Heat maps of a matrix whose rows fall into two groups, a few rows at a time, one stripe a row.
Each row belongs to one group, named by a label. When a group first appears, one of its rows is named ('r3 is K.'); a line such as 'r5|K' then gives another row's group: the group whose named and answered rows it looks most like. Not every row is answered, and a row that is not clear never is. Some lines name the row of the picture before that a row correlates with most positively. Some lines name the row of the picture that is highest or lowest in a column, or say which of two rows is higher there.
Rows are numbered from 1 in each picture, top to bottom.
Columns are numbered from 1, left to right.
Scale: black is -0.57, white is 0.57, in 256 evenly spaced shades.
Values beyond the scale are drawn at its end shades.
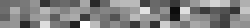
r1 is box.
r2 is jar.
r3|jar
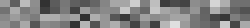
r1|box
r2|box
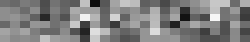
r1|box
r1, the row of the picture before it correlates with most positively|1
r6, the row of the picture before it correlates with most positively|3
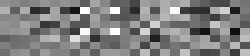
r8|jar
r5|jar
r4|box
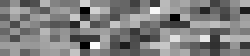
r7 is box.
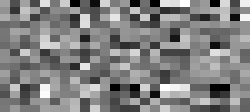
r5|jar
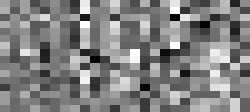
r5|jar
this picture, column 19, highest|3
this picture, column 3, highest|8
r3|jar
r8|box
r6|jar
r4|jar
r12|box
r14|jar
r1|jar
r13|box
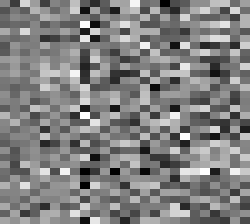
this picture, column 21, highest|25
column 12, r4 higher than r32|Yes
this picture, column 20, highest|25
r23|box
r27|box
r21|box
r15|jar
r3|jar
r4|box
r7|jar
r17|jar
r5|box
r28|jar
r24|box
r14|jar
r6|box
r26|jar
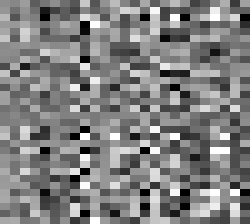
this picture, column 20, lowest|23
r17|jar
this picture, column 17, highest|10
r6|box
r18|jar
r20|jar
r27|jar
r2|box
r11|box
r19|box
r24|jar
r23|jar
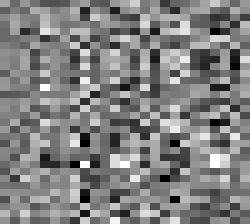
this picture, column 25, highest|9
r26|box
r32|jar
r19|jar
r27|box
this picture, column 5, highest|13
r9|jar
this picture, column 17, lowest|26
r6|box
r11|jar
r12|jar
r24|box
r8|jar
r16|jar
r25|jar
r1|box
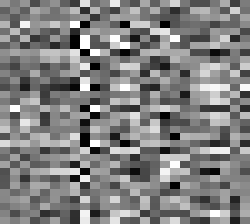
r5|box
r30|jar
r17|box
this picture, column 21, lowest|25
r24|jar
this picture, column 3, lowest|13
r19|box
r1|jar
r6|jar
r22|box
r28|box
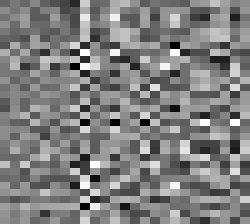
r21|jar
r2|jar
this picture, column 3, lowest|10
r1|box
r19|jar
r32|jar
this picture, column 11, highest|24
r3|jar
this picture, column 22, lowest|9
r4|jar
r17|jar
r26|box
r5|box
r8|jar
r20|box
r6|box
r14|jar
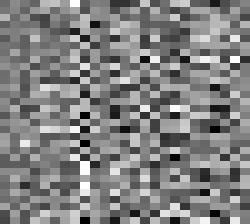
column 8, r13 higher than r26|Yes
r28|jar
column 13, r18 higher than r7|No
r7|box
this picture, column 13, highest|12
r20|box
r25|jar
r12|box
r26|jar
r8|jar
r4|box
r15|box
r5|box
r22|jar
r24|box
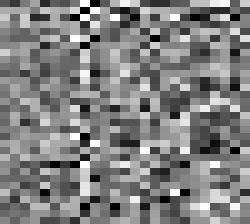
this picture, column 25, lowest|28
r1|box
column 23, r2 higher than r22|No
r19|jar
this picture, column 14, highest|29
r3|jar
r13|jar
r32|box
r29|box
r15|box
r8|jar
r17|jar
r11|box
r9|jar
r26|box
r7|box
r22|jar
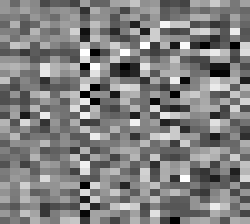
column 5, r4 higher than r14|No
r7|jar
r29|box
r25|jar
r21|jar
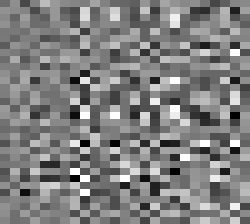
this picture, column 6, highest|27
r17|jar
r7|jar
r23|jar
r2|jar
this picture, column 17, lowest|21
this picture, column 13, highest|26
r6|box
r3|jar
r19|box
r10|box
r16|jar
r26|box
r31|jar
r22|jar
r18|jar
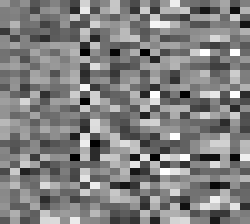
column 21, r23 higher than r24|No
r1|jar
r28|jar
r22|box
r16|jar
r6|box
